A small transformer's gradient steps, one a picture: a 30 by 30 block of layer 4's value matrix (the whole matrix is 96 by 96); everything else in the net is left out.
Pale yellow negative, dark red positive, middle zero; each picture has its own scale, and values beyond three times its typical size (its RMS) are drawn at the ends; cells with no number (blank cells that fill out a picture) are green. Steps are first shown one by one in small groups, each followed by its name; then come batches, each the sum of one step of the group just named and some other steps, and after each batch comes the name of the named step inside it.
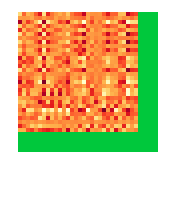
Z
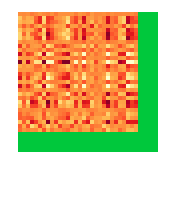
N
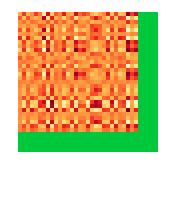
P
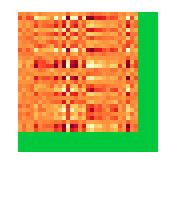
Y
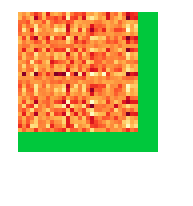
Z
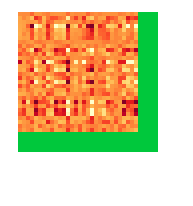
N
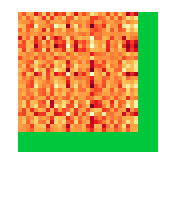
P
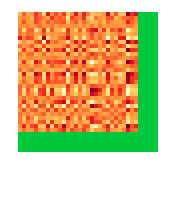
P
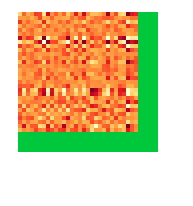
Z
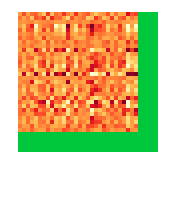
P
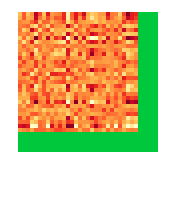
Z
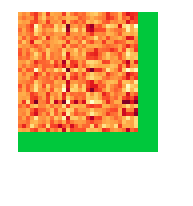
Y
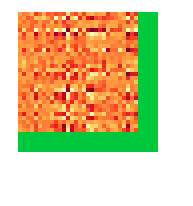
Y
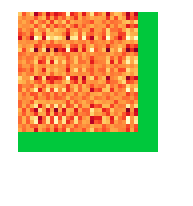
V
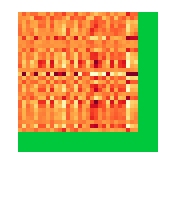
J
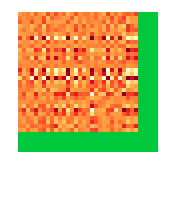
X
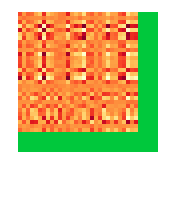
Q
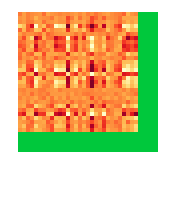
Q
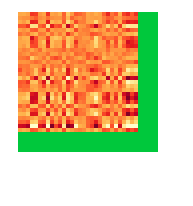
X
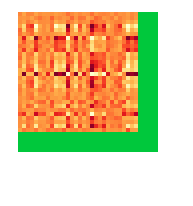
J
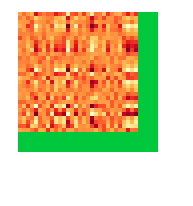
V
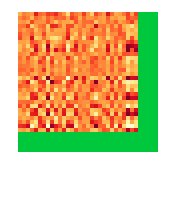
V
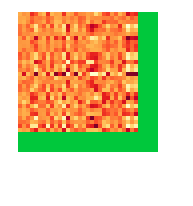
J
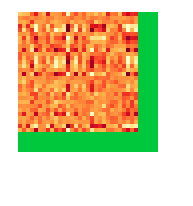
V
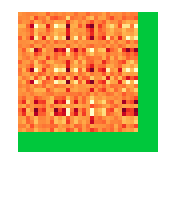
X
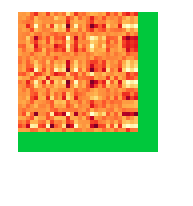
X
